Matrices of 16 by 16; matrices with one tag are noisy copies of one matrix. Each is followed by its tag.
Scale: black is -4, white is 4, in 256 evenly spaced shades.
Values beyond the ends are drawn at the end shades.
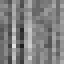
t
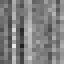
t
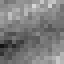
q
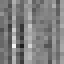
t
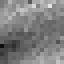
q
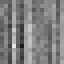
t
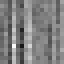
t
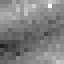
q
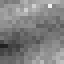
q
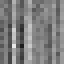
t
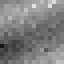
q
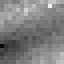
q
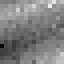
q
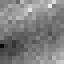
q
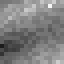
q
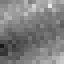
q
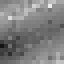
q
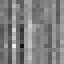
t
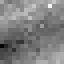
q
